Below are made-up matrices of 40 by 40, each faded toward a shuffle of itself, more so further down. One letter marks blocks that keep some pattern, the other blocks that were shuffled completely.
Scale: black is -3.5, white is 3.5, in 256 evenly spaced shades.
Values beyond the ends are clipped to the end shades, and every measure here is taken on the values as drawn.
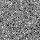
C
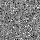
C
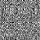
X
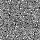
C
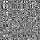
X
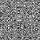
X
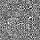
X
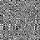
X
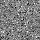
C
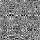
X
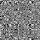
X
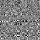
X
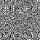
X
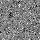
C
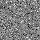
C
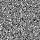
C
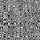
X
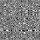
X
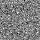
C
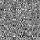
X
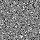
C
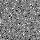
C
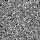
C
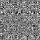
X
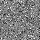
C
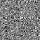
X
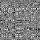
X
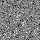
C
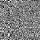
X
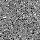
C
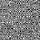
X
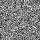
C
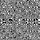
X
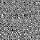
X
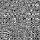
X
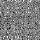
X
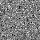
C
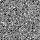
C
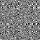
X
